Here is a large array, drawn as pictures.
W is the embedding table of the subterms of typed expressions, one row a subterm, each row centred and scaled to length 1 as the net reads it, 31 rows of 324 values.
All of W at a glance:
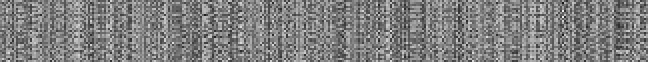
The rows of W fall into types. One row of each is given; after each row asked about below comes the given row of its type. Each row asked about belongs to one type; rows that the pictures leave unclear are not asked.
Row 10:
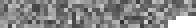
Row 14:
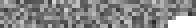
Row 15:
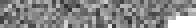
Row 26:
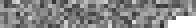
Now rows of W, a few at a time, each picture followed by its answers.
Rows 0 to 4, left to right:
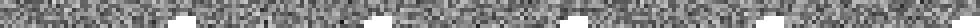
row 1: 15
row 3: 14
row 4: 10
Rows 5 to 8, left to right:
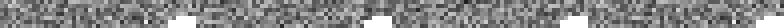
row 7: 15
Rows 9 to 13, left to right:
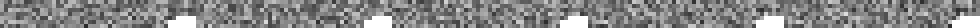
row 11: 14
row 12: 14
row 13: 15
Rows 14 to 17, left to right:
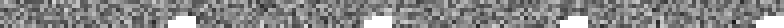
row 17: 15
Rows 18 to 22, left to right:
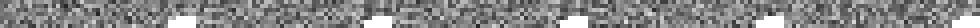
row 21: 26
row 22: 10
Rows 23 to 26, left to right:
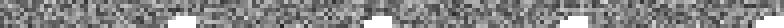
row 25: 10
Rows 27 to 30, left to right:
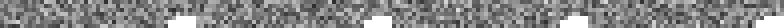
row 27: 14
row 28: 10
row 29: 14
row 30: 26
